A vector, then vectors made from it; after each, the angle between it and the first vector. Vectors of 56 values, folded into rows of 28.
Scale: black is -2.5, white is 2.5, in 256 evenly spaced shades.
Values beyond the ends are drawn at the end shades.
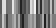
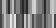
partly aligned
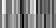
nearly parallel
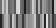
partly aligned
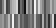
partly aligned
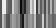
nearly parallel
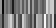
partly opposed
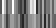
nearly parallel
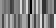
partly opposed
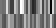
partly opposed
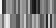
partly opposed
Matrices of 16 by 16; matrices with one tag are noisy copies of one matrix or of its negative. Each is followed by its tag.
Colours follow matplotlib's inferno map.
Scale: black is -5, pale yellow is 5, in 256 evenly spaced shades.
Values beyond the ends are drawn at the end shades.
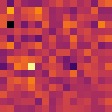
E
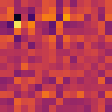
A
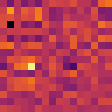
E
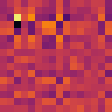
A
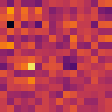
E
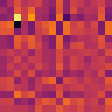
A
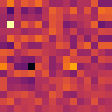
E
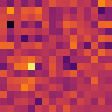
E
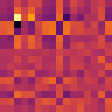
A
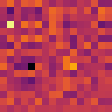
E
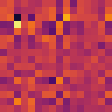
A
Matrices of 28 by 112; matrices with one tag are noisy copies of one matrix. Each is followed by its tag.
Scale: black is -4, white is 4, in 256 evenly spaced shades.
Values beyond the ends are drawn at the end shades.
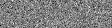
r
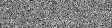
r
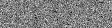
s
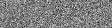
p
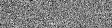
r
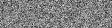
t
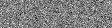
s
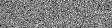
r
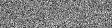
r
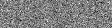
s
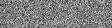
r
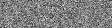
t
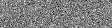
p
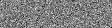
p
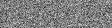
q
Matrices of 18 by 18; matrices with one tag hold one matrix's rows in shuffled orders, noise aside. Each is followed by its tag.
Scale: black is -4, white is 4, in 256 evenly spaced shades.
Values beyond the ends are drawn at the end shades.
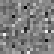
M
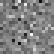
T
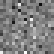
T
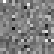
M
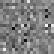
M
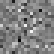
T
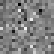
T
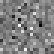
T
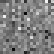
M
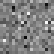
M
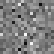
T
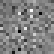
T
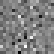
T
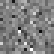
T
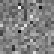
T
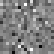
T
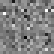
M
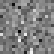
T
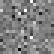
T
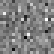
M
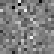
T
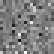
T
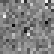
M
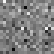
M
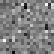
M
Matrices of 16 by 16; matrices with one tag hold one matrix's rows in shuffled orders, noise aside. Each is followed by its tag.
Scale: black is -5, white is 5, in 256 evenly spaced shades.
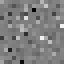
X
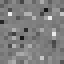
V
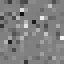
X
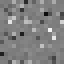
V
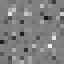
V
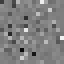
X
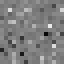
V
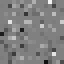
V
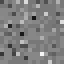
X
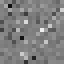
X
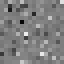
X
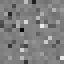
X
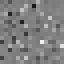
X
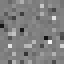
V
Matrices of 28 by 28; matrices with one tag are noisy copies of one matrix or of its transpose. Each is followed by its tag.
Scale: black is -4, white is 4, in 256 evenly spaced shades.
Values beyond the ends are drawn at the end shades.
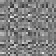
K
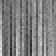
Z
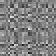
K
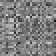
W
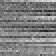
Z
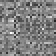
W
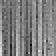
Z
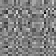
K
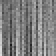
Z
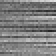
Z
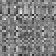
W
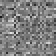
W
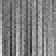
Z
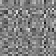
K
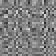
K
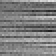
Z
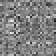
W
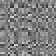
K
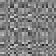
K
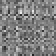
W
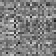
W
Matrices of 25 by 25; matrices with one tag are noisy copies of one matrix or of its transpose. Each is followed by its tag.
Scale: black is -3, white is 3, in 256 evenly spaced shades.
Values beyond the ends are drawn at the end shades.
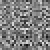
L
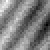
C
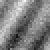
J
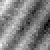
C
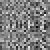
L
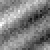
J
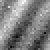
J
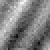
J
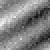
J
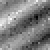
J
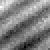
C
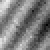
C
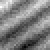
C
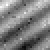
C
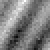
J
